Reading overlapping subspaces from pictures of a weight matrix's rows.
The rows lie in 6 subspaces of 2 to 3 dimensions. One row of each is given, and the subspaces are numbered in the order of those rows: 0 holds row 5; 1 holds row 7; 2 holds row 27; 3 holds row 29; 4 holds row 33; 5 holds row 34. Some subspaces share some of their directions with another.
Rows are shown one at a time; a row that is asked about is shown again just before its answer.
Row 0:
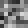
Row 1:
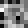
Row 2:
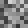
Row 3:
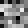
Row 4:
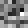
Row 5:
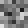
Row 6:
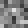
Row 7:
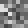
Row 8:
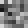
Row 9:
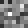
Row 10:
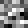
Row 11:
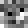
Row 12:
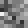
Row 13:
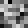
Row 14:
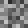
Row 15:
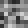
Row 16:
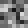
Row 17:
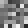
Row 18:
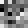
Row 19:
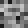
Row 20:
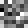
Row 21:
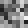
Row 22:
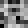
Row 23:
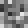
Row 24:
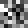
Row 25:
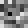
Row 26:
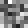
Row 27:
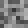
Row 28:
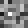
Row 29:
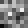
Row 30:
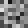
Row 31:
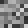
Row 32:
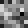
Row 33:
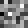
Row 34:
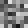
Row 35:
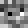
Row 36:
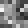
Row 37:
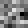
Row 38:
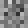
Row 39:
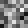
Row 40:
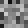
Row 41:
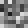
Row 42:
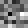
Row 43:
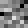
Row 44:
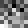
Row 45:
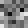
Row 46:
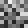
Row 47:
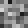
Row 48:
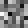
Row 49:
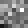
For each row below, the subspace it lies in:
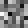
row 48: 4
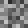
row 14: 0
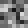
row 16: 1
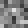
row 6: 2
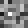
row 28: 4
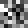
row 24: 1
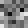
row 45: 0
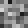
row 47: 5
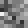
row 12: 4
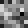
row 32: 4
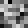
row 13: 5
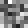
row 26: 5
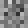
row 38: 1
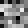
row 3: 2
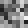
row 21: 4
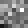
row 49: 3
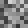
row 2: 0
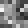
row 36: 4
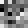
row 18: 5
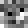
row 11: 0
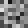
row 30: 0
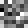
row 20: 3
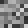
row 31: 5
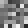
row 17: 5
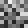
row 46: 3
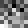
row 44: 3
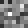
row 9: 4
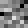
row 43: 4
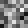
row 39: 0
